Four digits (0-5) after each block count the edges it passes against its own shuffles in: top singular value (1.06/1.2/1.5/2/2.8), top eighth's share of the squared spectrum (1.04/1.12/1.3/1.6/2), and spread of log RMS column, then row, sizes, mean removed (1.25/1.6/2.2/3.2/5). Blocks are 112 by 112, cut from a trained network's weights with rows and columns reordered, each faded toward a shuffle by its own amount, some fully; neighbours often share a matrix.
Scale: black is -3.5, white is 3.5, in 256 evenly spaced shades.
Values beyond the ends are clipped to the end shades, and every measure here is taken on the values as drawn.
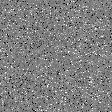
1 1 0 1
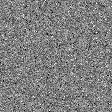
0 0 0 0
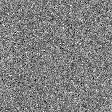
1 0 0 0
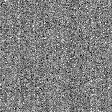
3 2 0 1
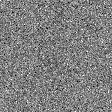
0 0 0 0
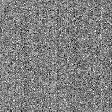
3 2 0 0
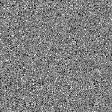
3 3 1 1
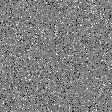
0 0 0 0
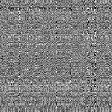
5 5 3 3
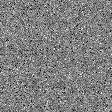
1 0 0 0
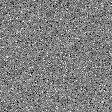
0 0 0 0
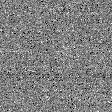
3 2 0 1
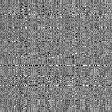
4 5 2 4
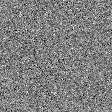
0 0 0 0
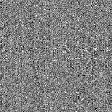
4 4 1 2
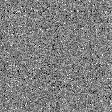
2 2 0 1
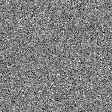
1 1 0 0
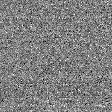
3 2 1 0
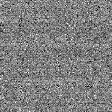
3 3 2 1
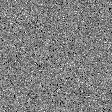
1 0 0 0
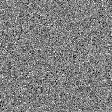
2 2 0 0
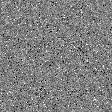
1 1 0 0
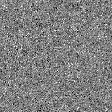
3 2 1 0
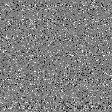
3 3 0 3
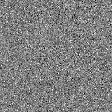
3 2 1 0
